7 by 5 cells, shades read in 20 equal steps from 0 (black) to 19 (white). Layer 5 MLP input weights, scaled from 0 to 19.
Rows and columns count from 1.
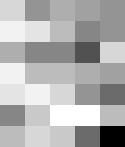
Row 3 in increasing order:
6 10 10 13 16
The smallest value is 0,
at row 7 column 5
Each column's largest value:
18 18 19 19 16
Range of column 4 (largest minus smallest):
13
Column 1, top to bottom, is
16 18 13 18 17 10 14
